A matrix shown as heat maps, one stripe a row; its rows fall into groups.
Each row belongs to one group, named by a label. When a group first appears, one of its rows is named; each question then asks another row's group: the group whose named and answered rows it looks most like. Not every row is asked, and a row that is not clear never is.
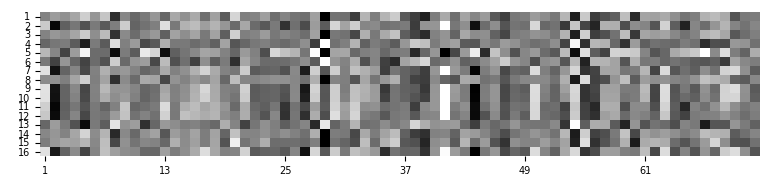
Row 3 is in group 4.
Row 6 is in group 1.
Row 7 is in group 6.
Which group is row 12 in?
6
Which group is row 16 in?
6
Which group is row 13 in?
1
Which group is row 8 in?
4
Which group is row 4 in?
1
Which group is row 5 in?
4
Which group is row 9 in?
6
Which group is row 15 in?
4
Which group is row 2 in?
6
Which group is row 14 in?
4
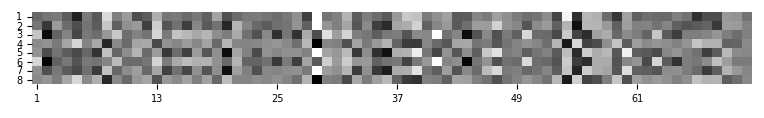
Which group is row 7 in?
1
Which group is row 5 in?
1
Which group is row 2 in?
1
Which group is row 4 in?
4
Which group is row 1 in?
1
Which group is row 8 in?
4
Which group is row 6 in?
6
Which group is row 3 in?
6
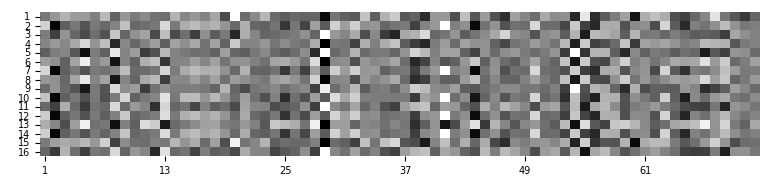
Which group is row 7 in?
6
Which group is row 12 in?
6
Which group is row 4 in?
4
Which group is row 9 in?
1
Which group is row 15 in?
4
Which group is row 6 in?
4
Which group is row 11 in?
1
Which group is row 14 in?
6
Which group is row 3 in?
1
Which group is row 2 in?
6
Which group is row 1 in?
4
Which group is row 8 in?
4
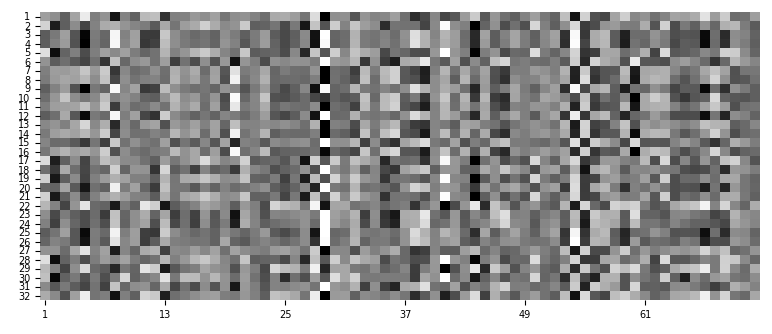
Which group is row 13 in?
4
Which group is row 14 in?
4
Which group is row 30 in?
6
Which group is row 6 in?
1
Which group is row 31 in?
1
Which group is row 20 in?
1
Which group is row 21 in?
6
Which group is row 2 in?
6
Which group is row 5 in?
6
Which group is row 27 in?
4
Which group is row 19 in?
6
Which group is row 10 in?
4
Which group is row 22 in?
4
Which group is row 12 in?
1
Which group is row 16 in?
4
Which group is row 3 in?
1
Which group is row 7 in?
4
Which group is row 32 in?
4
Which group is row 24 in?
1
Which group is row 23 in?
1
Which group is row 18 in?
1
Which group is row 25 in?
1
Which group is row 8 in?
4
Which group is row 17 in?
6
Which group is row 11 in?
4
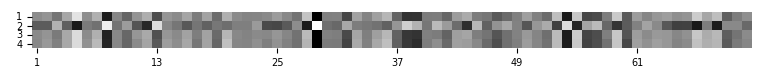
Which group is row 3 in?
4
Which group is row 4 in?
4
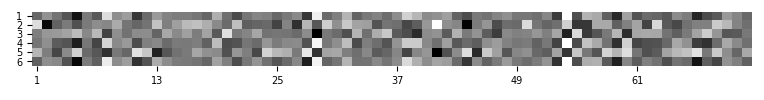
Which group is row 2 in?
6
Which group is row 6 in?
1
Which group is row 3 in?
4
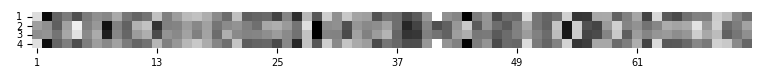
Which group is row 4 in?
6
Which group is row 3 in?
4
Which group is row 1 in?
6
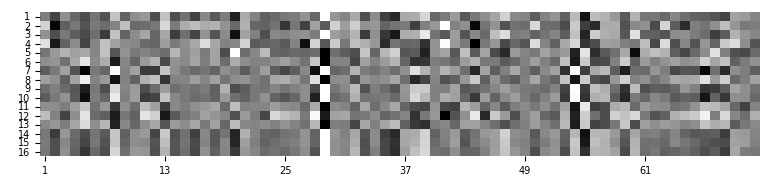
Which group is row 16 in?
1
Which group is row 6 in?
4
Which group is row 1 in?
1
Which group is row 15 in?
1
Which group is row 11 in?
4
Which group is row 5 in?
4
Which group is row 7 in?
1
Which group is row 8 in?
4
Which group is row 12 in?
4
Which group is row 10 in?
1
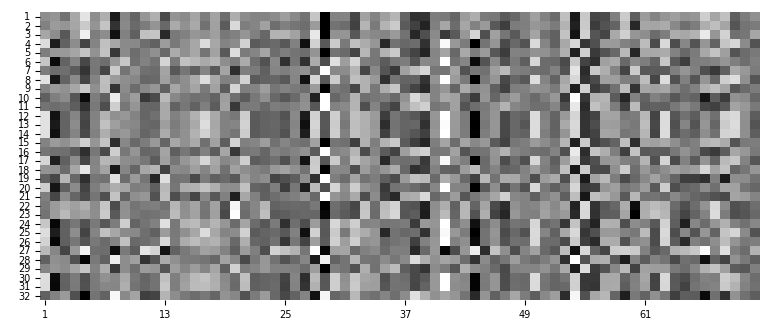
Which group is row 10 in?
1
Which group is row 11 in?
1
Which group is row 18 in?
4
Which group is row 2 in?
4
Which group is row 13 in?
6
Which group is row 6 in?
6
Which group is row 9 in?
4
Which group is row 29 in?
4
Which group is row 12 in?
6
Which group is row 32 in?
1
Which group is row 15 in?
4
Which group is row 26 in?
6
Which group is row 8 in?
6
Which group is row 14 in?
6
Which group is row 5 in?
4
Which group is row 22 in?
4
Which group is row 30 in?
6
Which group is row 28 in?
1
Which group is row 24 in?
6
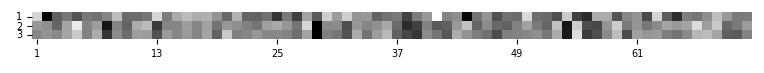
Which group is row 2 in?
4
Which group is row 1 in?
6
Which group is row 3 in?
4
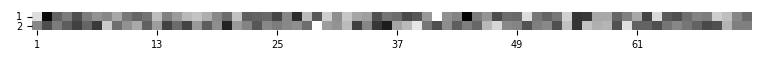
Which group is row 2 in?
1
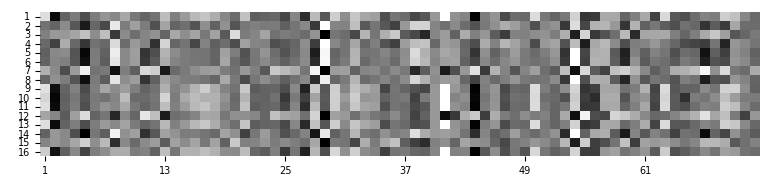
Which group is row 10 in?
6
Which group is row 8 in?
1
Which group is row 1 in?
6
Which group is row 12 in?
4
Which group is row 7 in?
4
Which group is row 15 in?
4
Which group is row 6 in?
1
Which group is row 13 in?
6
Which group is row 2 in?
1
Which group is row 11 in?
6
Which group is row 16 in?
6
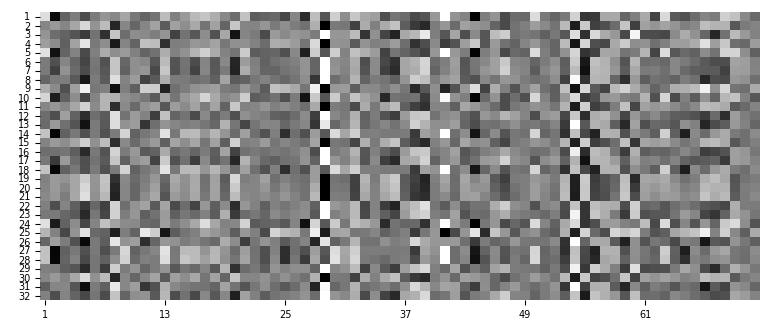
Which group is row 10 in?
6
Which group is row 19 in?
4
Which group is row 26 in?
1
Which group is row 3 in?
1
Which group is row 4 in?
4
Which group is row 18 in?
6
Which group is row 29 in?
1
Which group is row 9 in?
4
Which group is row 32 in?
1
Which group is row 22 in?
1
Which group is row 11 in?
4
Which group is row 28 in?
6
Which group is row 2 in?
4
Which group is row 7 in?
1
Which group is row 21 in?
4
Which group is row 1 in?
6
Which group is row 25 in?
4
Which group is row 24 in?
6
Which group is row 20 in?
4
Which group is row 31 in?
1
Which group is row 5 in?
6
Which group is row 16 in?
1
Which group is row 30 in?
4
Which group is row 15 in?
4
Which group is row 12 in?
1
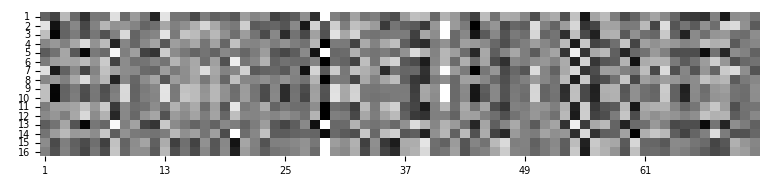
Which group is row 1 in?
1
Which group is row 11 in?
4
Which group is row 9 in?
6
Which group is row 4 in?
4
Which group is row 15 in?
1
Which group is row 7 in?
6
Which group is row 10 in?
6
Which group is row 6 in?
4
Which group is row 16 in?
1
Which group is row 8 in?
4
